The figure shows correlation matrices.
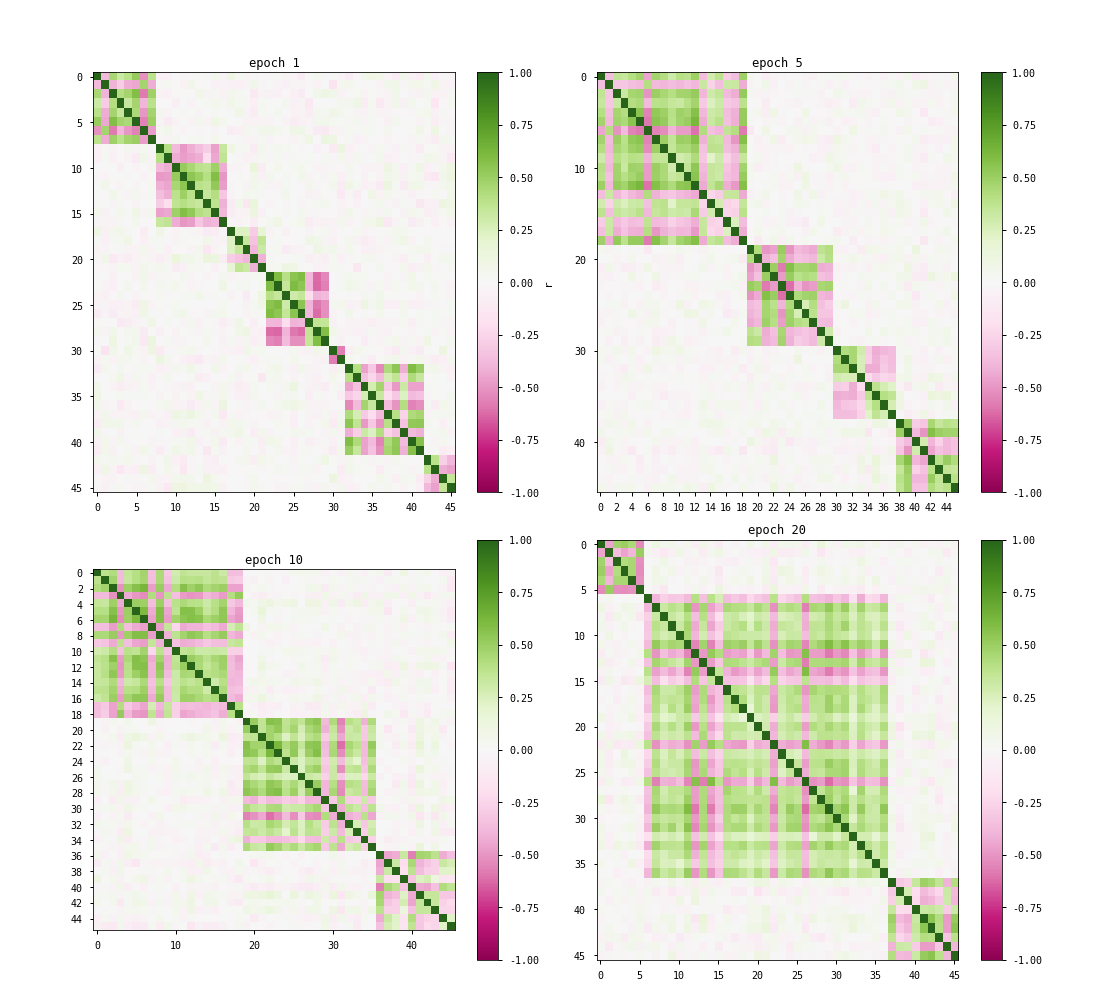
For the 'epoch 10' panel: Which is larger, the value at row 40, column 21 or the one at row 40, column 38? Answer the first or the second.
the second
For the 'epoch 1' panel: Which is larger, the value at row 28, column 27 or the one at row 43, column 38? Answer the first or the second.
the first
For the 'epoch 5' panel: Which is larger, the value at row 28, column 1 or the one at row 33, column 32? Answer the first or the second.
the second
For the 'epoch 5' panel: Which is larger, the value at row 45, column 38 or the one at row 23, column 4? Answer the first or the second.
the first
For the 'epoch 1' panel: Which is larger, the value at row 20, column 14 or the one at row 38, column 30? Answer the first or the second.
the first
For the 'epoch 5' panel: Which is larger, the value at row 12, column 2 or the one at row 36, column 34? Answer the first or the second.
the first
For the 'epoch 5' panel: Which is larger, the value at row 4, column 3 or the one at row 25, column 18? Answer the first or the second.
the first
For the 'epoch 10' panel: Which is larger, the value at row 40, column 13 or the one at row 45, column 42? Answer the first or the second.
the first
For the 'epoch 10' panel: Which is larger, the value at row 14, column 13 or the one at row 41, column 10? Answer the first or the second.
the first
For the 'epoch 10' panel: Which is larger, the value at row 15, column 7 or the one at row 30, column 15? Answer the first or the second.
the second
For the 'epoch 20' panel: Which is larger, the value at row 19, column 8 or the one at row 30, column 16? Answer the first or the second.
the second
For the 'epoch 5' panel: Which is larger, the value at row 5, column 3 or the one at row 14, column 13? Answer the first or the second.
the first
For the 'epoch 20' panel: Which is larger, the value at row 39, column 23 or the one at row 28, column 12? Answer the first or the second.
the first
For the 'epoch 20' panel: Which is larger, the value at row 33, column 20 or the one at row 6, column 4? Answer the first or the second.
the first
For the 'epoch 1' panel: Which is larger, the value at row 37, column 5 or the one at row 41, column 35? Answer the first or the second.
the first
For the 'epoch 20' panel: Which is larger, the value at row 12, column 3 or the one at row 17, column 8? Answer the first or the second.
the second
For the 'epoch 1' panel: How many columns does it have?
46
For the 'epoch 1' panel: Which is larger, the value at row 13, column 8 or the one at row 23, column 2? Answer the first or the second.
the second
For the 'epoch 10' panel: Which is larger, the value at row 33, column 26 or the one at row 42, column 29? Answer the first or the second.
the first
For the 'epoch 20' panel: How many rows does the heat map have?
46
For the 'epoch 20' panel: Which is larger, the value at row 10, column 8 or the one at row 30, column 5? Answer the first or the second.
the first
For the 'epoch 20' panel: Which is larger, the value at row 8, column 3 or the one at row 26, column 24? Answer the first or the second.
the first
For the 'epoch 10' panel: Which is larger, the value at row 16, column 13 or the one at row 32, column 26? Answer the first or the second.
the first
